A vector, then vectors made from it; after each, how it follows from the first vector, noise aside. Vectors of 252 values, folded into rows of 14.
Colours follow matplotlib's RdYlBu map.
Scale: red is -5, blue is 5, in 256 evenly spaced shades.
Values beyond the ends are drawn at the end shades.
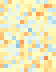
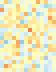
negated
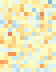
wrapped around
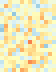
wrapped around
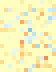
partly zeroed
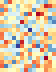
scaled up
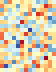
scaled up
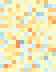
negated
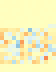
partly zeroed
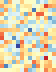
scaled up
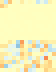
partly zeroed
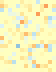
partly zeroed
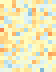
wrapped around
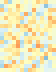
negated
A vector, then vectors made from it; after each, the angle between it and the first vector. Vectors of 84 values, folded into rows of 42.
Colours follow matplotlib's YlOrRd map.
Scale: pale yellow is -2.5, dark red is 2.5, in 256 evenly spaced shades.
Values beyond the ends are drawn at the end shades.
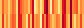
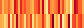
partly opposed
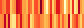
partly opposed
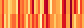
nearly parallel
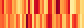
partly opposed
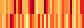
partly aligned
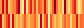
orthogonal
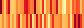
partly opposed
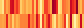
partly aligned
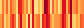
nearly parallel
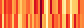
nearly opposite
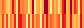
nearly parallel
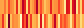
partly opposed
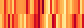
partly opposed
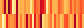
partly opposed
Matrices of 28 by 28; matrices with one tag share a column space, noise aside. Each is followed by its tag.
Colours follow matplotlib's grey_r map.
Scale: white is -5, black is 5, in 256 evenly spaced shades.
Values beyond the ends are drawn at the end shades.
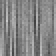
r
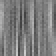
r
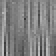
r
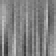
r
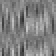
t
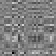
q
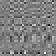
q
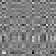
q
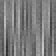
r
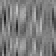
t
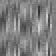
t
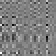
q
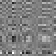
q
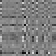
q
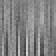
r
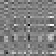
q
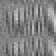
t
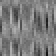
t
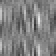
t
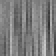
r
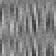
t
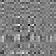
q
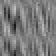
t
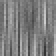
r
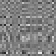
q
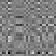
q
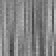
r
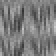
t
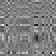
q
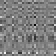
q
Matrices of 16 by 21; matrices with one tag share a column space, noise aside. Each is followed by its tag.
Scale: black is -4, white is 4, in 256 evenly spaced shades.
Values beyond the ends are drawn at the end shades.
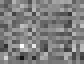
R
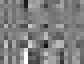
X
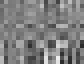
X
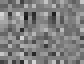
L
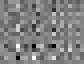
R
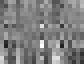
X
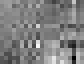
X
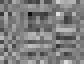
L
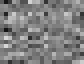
L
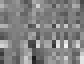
X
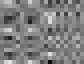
L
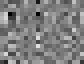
L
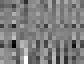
X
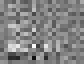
R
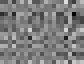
L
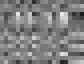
L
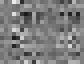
L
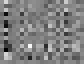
R
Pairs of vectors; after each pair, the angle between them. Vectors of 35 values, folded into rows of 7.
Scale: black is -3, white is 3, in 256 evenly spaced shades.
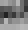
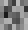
partly aligned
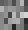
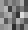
partly aligned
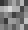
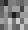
partly aligned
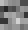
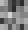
partly aligned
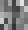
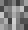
partly opposed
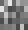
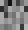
nearly opposite
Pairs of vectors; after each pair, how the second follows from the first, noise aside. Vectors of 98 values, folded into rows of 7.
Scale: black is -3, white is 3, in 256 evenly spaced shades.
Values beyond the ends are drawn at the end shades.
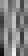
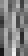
copied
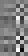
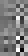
copied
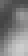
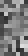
sign-scrambled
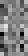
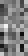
copied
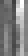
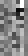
sign-scrambled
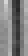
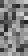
shuffled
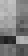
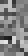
sign-scrambled
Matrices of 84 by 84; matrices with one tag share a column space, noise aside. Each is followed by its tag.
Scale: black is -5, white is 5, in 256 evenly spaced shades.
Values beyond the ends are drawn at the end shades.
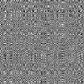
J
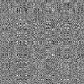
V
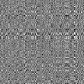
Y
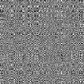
J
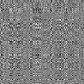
V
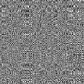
J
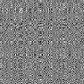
V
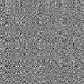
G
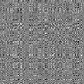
V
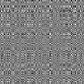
J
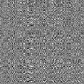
G
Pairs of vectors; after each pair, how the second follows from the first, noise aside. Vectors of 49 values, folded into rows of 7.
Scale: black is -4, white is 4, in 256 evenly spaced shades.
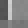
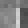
reversed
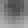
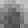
reversed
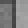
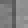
shrunk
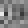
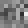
reversed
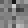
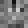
sign-scrambled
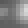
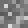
shuffled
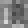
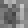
reversed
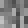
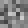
shuffled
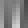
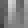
reversed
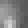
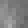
shrunk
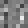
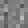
shrunk
